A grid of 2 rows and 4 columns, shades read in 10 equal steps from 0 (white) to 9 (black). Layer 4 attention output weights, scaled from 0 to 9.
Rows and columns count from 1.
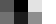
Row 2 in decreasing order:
8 5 4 0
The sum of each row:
16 17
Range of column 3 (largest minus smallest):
3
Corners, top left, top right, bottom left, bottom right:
6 0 5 0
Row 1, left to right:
6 9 1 0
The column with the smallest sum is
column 4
